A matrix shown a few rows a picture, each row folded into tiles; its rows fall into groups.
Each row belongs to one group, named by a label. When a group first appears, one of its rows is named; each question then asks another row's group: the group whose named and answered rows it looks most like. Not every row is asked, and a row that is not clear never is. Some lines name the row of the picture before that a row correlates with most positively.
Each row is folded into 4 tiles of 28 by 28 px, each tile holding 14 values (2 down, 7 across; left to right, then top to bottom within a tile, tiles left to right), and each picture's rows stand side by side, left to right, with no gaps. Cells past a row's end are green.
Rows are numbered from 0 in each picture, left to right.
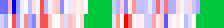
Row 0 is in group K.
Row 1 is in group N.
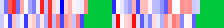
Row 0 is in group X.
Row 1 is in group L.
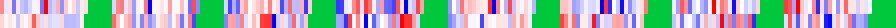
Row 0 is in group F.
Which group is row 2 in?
N
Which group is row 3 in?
L
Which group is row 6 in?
X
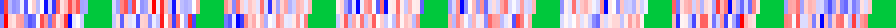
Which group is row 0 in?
L
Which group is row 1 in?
X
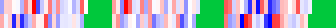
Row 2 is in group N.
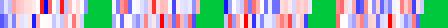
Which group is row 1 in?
X
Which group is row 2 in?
L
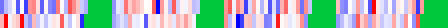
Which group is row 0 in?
L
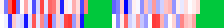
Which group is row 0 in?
X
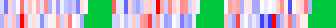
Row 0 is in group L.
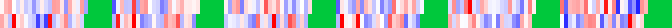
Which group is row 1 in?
L
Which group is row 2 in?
X
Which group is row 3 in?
L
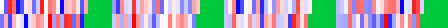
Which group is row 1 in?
L
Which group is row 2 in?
K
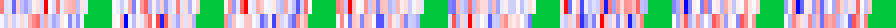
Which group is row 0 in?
F
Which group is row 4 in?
L
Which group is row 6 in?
K
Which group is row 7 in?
K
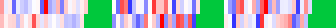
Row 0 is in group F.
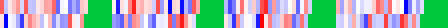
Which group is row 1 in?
L
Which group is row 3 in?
X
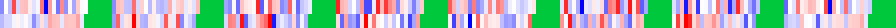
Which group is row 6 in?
N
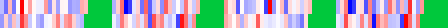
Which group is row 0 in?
L
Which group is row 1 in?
K
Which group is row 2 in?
F
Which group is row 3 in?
K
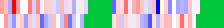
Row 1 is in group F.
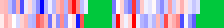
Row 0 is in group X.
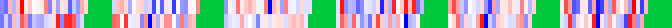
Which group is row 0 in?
L
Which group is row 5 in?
K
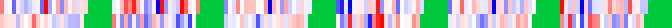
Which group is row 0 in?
F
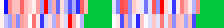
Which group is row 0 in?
L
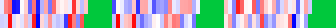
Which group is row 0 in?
K
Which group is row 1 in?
L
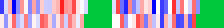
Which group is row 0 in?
K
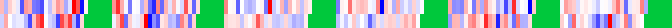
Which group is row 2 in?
F
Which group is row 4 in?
N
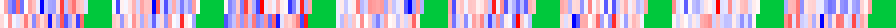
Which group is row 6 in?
F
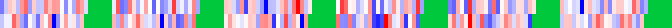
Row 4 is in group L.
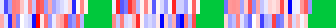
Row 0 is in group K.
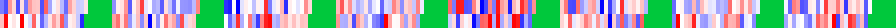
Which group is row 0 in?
L
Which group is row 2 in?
K
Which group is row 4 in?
X
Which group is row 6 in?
L
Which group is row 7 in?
X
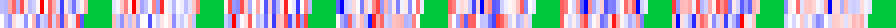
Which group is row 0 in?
X
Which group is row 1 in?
X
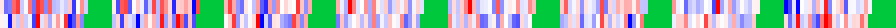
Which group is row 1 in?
X
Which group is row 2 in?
K
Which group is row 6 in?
F
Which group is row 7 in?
K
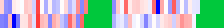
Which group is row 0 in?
N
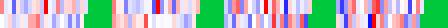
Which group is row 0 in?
F
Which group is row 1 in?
F
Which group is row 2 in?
X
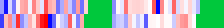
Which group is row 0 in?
N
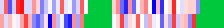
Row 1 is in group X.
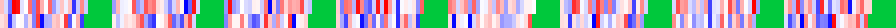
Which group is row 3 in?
X
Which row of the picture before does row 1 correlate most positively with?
0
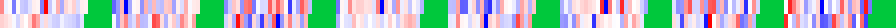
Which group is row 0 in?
F
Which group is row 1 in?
K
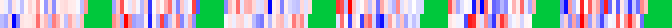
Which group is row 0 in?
N
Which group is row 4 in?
N
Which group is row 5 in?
L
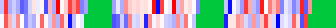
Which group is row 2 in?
N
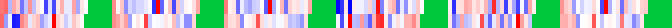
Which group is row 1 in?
F
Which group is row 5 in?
F
